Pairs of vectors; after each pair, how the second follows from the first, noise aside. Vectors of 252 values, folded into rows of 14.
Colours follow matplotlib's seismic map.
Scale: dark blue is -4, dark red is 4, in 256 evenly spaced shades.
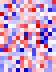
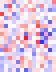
shrunk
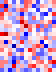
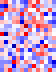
sign-scrambled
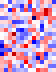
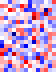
sign-scrambled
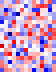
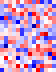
shuffled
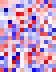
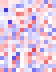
shrunk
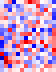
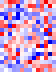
shuffled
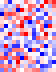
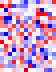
shuffled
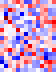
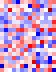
shuffled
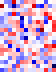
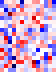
shuffled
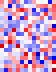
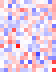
shrunk
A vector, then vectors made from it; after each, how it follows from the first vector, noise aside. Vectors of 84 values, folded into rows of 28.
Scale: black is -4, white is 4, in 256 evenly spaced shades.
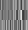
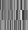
copied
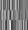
wrapped around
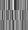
wrapped around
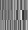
copied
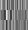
reversed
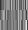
wrapped around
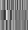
reversed
